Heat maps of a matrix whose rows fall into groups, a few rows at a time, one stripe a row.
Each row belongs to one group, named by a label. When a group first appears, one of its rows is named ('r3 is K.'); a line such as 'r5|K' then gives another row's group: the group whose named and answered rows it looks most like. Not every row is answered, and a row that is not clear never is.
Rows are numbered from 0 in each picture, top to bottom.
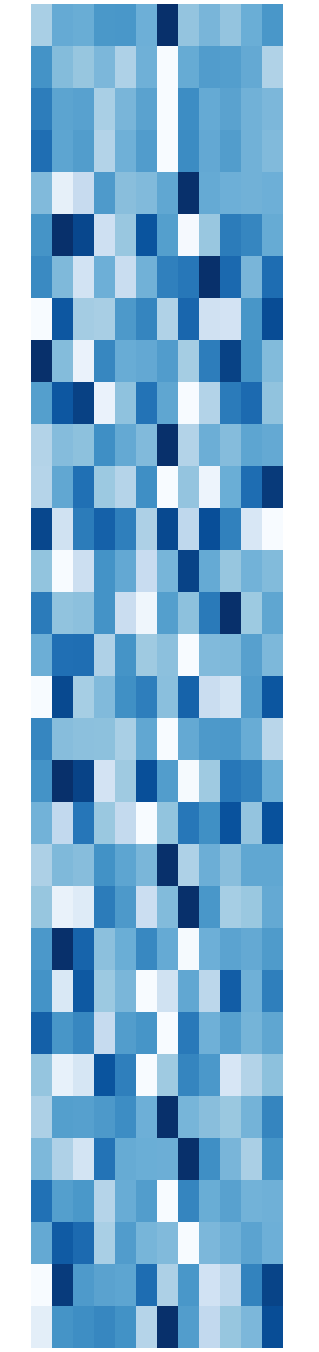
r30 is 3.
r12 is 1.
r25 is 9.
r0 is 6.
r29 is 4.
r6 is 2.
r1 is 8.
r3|8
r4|9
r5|4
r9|4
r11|3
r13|9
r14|2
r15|4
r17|8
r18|4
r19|2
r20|6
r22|4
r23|2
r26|6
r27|9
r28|8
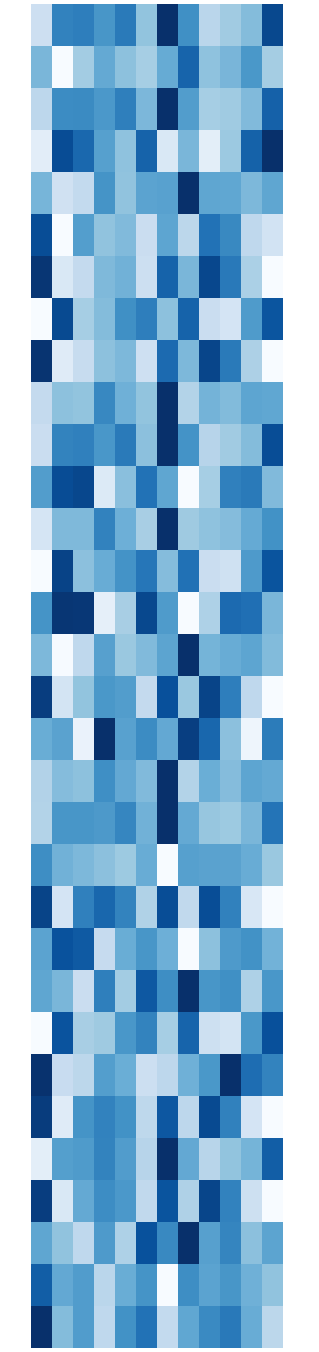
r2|6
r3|3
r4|9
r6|1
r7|3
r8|1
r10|6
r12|6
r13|3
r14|4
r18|6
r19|6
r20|8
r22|4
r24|3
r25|2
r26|1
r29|9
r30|8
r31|8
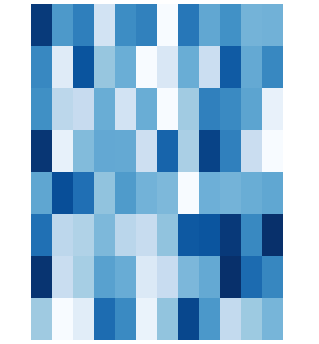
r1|2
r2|8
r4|4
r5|2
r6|2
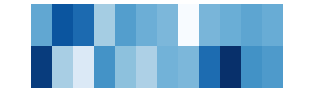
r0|4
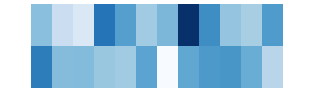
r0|9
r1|8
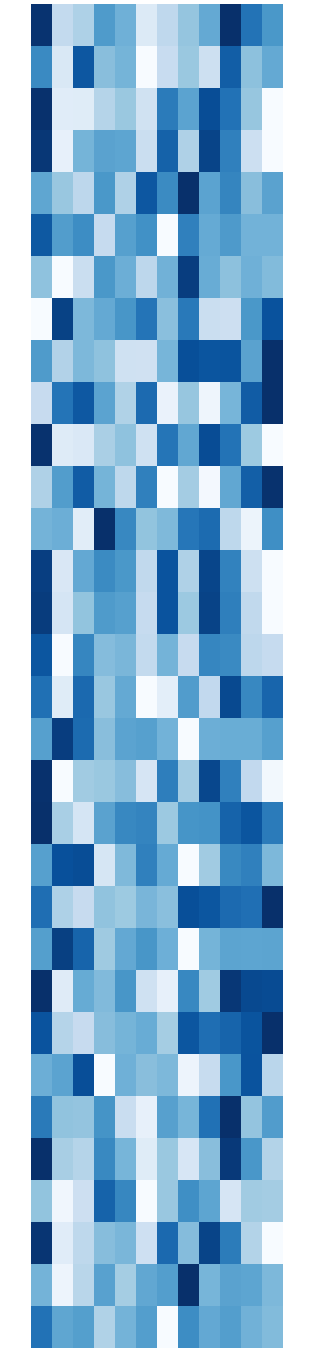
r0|2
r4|9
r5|8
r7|3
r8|2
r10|1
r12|9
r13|1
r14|1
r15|1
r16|2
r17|4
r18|1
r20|4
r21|2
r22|4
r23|2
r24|2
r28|9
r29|1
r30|9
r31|8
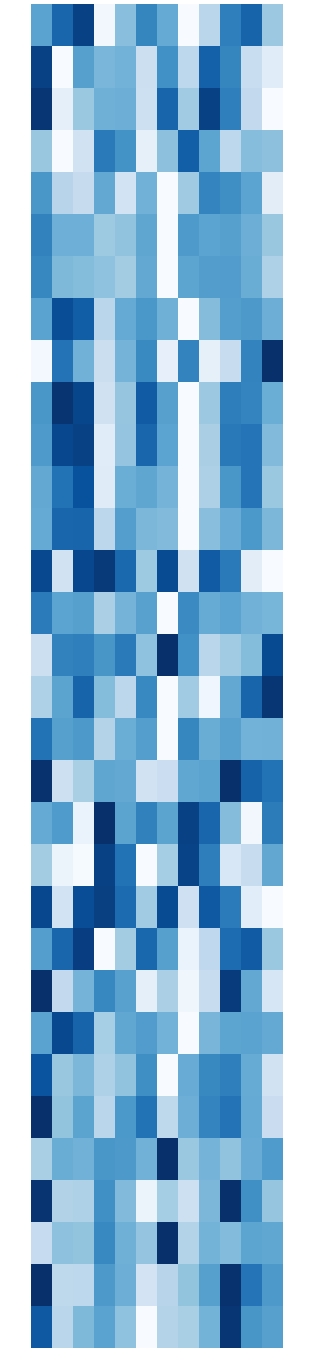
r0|4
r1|1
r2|1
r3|9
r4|8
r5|8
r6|8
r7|4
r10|4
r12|4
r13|1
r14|8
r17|8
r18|2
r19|9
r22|4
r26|8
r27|6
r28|2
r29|6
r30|2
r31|2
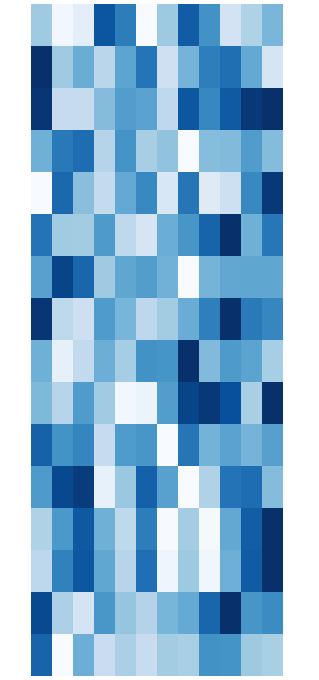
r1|8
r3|4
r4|3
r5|2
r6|4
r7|2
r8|9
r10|8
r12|3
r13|3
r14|2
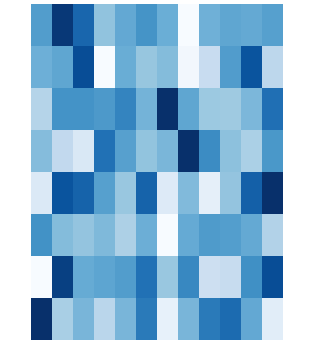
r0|4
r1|4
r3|9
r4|3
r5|8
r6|3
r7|8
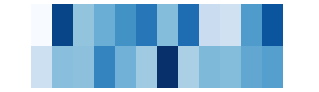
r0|3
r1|6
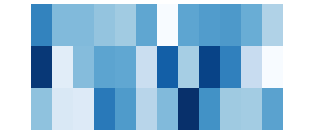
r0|8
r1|1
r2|9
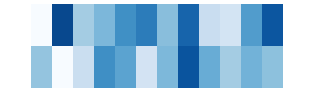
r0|3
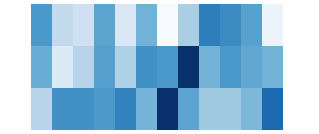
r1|9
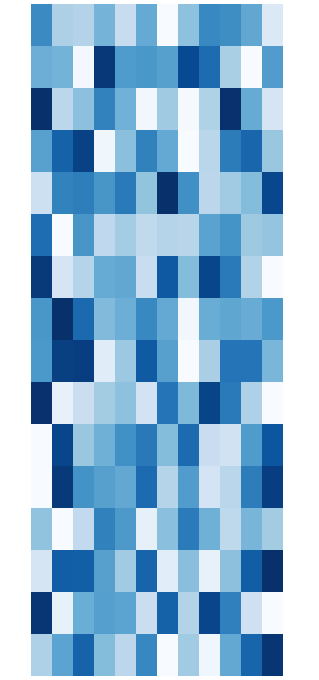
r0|8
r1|9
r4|6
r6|1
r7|4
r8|4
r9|1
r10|3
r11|3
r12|9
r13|3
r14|1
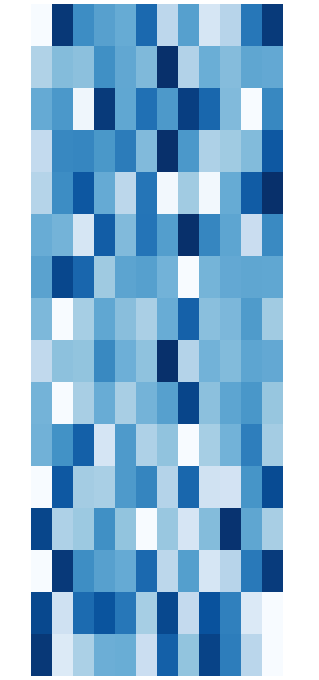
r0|3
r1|6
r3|6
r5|9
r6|4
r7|9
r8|6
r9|9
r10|4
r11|3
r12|2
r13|3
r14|1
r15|1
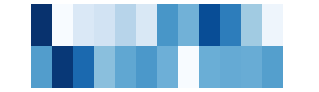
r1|4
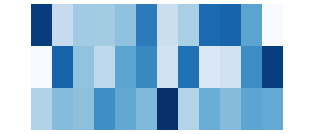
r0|8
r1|3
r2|6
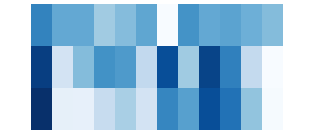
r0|8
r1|1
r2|1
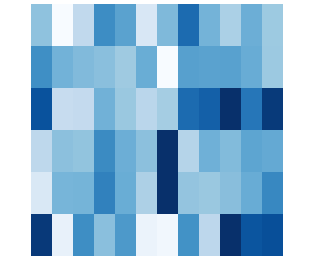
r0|9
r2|2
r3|6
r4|6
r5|2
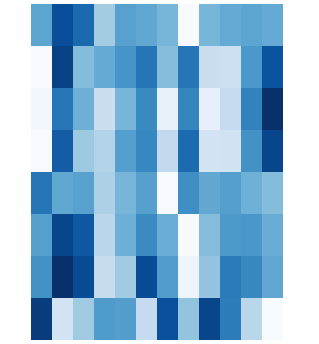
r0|4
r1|3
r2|3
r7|1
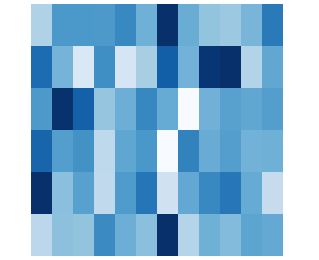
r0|6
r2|4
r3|8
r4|8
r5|6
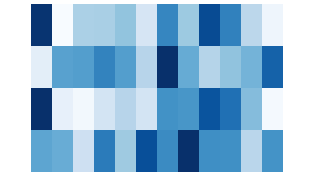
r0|1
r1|6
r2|1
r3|9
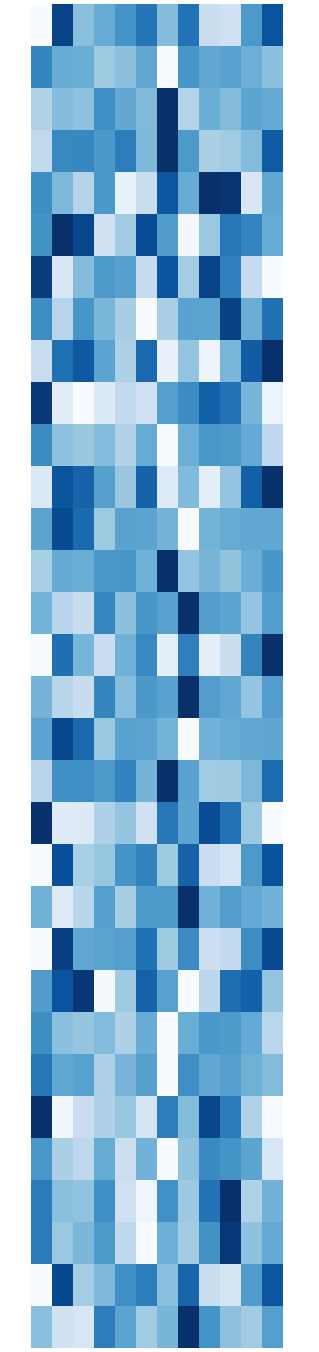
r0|3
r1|8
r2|6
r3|6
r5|4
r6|1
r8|3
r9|1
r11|3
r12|4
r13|6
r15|3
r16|9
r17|4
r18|6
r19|1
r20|3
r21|9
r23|4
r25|8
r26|1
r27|8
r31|9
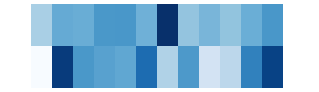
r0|6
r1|3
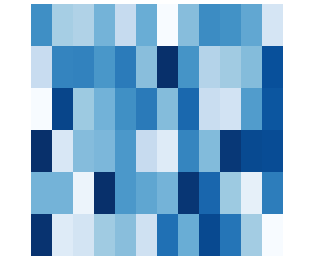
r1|6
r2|3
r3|2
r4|9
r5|1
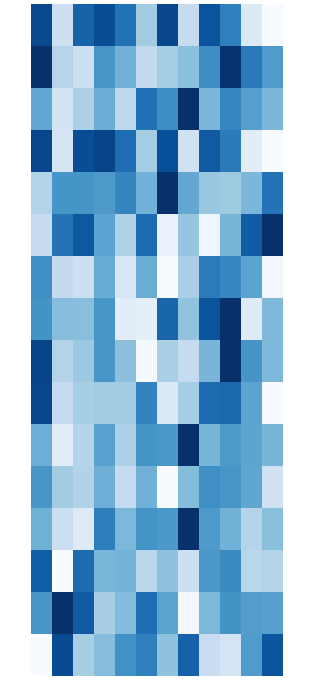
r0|1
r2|9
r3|1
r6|8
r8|2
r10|9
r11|8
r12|9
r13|1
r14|4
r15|3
